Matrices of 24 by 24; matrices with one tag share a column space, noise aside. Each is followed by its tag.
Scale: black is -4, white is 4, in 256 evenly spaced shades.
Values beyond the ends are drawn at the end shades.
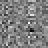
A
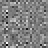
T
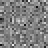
T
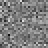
T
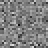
T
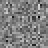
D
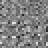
A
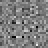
A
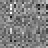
D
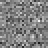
T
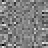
T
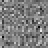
A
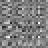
A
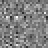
D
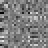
D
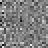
T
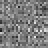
A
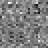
D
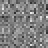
D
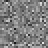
T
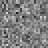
D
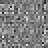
D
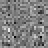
A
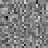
D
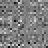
T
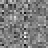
D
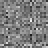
T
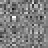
D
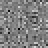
T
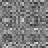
T
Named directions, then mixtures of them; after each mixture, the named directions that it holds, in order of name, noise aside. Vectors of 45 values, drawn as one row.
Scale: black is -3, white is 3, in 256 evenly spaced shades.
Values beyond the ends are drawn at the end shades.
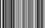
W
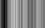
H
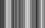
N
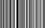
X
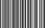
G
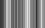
N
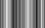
H, N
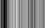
H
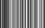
G, H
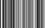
W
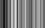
H, X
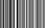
W, X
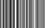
W, X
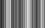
N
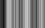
H, N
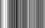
H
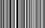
X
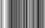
G, H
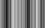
H, N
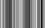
N, W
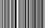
X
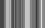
N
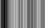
H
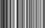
H, X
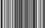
W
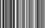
W, X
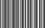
G
